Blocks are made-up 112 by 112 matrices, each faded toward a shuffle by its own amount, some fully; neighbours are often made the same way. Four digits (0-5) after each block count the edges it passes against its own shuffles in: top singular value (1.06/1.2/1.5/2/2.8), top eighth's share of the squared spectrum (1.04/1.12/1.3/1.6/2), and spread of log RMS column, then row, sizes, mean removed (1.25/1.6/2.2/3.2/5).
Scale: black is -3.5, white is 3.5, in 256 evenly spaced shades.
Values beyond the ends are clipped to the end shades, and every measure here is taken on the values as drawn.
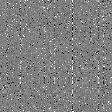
4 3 2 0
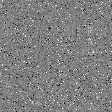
2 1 0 0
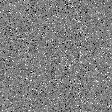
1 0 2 0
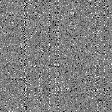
4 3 3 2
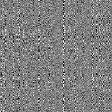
4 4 4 2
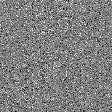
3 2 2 0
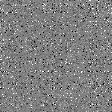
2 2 2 2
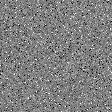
0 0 0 0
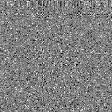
4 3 2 2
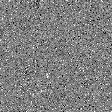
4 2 1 1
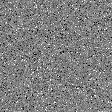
1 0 0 0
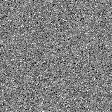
1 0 0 0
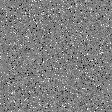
2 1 0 0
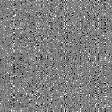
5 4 3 2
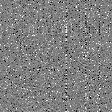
4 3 2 0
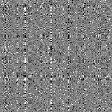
5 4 3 2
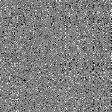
3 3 2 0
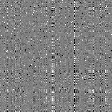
5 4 3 2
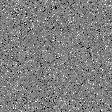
2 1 0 0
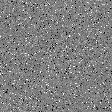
1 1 0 0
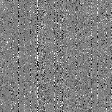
3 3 4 0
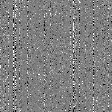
3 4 4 0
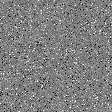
0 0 0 0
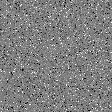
0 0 0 0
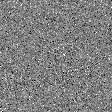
0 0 0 0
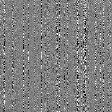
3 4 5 0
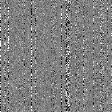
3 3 4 0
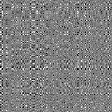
5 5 4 3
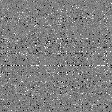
3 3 2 3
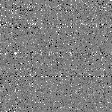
2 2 2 2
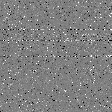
2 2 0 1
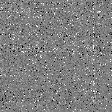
2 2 1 2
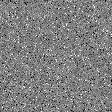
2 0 0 0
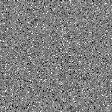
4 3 2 1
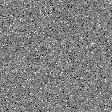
2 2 0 0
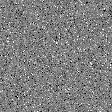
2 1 0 0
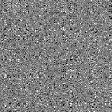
4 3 2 2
